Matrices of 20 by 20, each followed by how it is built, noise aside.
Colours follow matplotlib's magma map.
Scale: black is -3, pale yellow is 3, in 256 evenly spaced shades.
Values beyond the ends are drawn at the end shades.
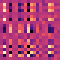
low rank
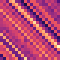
Toeplitz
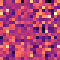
low rank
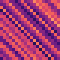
Toeplitz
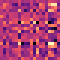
low rank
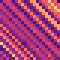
Toeplitz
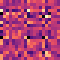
low rank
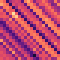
Toeplitz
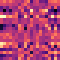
low rank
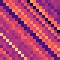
Toeplitz
